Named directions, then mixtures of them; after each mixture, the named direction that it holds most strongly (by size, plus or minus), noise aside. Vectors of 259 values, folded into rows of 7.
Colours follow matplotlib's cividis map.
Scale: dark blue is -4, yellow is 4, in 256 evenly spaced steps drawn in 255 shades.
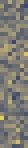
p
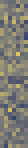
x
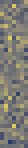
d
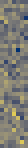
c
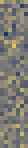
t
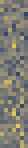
t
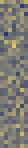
t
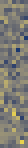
c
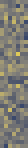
x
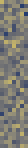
t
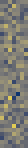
d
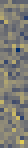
c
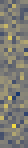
d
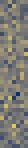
d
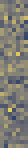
x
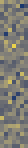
t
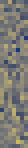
c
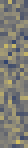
p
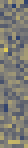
d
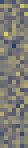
t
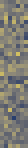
x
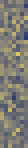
x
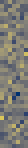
p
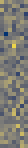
t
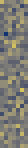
t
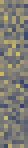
x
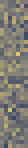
x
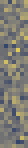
c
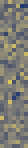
p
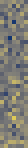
d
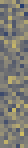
t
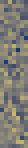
c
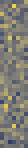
d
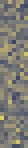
p
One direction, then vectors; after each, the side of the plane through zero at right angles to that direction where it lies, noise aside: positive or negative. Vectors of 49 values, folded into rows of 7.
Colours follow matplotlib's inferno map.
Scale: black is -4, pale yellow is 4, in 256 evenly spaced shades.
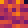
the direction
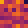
positive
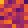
positive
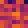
positive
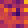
negative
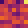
negative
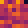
positive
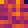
positive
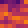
negative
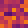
negative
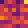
negative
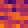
positive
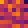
positive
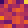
negative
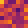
positive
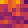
positive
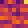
negative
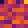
negative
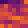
negative
